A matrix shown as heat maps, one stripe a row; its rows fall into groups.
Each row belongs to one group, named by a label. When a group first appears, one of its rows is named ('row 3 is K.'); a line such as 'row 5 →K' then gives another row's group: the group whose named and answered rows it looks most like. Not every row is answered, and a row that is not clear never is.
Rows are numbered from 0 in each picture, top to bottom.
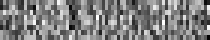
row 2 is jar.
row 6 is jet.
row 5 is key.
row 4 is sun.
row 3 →sun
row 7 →sun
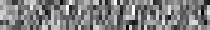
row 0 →sun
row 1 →jar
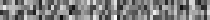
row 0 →sun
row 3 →sun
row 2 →key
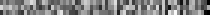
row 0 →sun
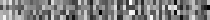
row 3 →jar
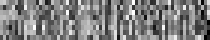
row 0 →jet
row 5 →sun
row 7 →key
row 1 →sun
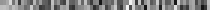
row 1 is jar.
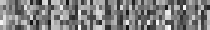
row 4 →jet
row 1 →sun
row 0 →jet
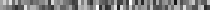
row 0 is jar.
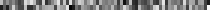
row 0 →sun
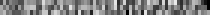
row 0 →key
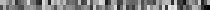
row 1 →key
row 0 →jet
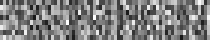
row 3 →key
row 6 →sun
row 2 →jet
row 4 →jar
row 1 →jet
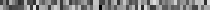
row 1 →jet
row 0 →key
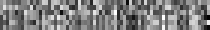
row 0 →jet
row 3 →key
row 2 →sun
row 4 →key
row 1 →jar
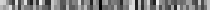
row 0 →jet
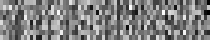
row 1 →jar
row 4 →jet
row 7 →jet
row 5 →jet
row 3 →sun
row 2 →key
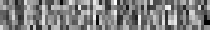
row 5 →jet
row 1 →jet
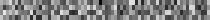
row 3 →jet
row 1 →sun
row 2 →jar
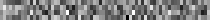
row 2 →jar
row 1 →jar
